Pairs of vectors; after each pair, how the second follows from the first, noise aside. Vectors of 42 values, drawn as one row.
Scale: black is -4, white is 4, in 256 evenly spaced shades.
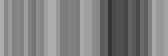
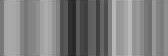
wrapped around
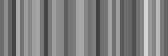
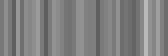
shrunk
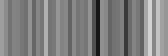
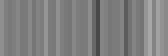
shrunk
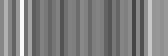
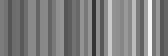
wrapped around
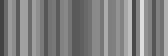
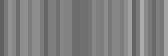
shrunk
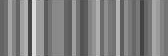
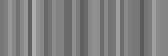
shrunk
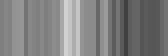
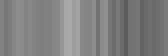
shrunk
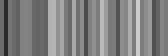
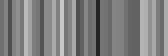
wrapped around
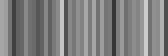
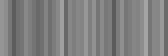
shrunk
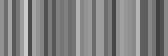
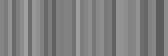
shrunk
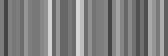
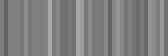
shrunk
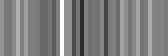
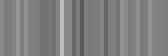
shrunk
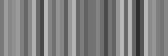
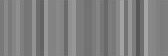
shrunk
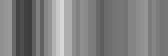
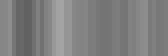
shrunk
